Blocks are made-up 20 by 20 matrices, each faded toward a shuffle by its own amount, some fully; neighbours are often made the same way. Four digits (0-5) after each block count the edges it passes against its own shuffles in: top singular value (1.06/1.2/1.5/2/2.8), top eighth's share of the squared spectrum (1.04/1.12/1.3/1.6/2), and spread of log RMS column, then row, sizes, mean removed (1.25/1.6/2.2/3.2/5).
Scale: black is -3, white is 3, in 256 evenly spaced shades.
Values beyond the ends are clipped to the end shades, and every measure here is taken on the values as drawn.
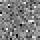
0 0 0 0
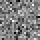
0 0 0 0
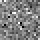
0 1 0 0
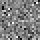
0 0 0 0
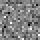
0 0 0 0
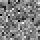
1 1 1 0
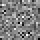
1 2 0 0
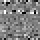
2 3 0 3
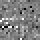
2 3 0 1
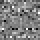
1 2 0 2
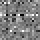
2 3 0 2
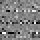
2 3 0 3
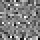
1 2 0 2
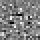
0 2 0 2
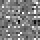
3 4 2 0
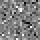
1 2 0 0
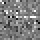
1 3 0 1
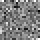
1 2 0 2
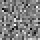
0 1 0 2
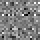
1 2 0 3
